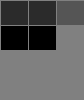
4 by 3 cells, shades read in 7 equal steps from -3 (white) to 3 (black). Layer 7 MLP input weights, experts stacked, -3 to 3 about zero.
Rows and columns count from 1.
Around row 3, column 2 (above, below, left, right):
3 0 0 0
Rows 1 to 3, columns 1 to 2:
2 2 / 3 3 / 0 0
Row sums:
5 6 0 0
